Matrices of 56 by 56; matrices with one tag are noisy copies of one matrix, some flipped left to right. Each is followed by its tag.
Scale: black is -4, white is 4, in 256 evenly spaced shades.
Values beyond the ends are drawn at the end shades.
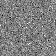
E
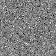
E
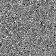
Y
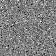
Y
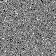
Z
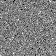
Z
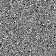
Y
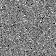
Y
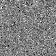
Y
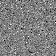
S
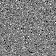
S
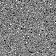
S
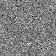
E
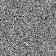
E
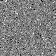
Z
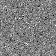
E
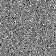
Y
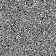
Y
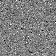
S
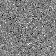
E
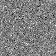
E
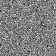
Y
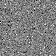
S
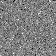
Z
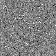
E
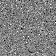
S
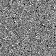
Y
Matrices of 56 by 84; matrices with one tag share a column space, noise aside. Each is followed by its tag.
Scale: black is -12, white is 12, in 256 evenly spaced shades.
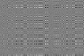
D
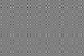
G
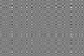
G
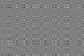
D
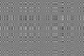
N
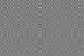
G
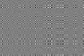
D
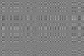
N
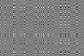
G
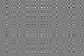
G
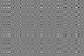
G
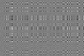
N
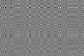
G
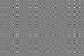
G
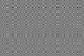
G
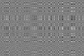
N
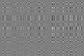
N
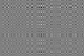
G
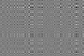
G
